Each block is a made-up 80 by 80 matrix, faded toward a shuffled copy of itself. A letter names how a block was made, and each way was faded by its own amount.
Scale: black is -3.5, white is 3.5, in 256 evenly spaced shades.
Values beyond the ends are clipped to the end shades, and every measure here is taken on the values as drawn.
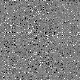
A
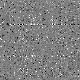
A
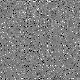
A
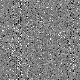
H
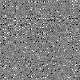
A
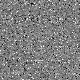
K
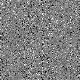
H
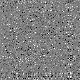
A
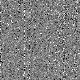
H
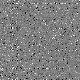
A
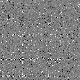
A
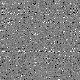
A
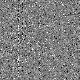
H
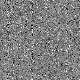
H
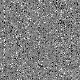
H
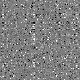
A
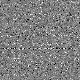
K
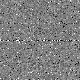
K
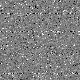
K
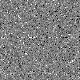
K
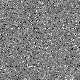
K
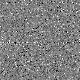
K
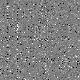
A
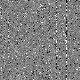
H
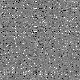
A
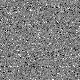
K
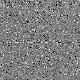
K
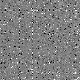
A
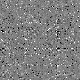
A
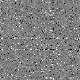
A
